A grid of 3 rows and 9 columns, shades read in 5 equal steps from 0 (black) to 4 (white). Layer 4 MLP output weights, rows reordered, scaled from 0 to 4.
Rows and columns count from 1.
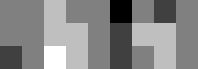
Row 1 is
2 2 3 2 2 0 2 1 2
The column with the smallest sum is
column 6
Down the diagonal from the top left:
2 2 4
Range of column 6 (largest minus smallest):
1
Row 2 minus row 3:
1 0 -1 0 0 0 1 0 0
